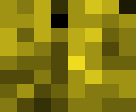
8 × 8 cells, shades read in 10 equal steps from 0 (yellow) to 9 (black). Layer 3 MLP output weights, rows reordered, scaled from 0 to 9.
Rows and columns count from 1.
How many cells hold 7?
2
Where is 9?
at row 2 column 4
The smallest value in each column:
2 3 2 4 0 1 2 3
